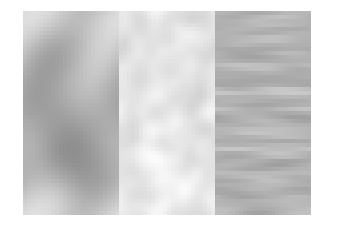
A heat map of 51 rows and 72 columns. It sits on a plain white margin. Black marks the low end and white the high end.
The table splits into one row of 3 panels. Panel 1,1: high, smooth. Panel 1,2: very high, blotchy, faint in contrast. Panel 1,3: high, streaked across, faint in contrast.
